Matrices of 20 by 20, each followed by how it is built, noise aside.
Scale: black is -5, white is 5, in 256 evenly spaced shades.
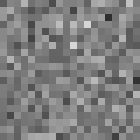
noise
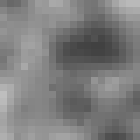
smooth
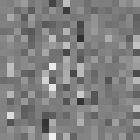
uneven columns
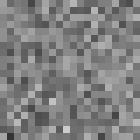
noise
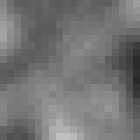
smooth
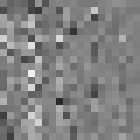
uneven columns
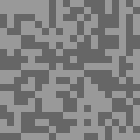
noise
